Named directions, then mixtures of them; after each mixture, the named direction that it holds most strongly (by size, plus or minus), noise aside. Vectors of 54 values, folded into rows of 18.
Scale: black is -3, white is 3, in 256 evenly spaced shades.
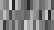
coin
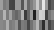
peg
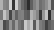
coin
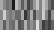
peg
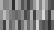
peg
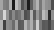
coin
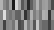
coin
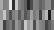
coin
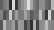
coin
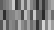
peg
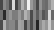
coin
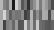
coin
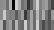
coin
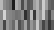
peg
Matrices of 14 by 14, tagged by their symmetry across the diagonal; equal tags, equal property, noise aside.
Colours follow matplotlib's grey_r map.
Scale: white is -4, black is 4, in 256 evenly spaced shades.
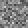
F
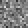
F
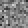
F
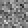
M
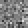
M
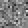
F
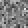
F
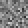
M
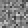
M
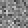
F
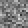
F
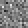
M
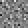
M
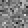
F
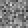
M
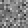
M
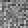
M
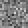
M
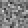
M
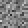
F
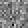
F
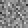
F
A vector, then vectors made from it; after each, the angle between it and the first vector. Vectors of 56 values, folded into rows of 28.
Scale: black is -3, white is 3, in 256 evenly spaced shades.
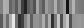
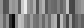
nearly opposite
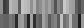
partly opposed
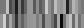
partly aligned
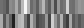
nearly opposite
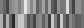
nearly opposite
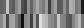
partly aligned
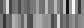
partly aligned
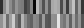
partly aligned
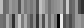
partly opposed
